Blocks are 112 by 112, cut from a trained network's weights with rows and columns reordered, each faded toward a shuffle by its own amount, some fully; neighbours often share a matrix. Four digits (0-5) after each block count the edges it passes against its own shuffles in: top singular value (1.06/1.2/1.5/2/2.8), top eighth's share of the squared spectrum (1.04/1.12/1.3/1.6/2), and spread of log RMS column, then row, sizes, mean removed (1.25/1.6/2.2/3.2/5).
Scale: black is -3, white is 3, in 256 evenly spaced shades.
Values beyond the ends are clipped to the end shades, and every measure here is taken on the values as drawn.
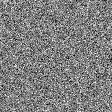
0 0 0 0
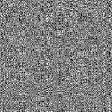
4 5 3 2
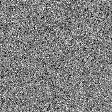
2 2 1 0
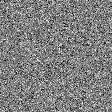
0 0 0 0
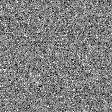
1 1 0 0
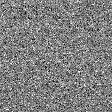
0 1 0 0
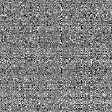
3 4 4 1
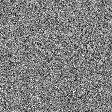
2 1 0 0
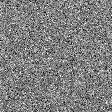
0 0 0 0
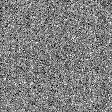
0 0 0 0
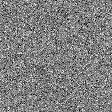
0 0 0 0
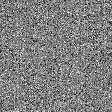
1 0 0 0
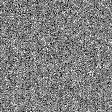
1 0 0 0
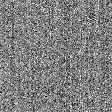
2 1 0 0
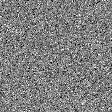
0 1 0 0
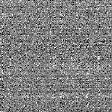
3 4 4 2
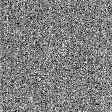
1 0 0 0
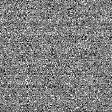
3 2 2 0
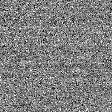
2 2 1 0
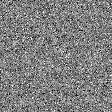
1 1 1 0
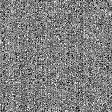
2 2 0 1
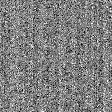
3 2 0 1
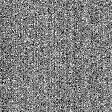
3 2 0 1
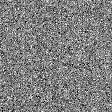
1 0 0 0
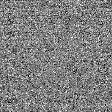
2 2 2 0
